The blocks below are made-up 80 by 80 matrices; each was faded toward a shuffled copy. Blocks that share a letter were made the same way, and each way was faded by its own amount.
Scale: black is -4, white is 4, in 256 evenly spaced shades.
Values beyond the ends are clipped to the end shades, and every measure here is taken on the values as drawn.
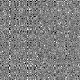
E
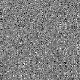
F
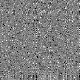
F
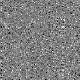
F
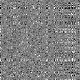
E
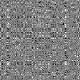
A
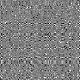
A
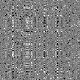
E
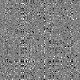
E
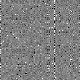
E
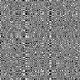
A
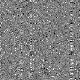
F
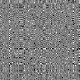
A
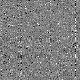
F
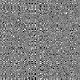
E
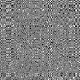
A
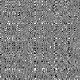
E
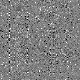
F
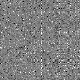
F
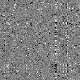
F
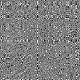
E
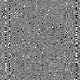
E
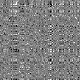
A
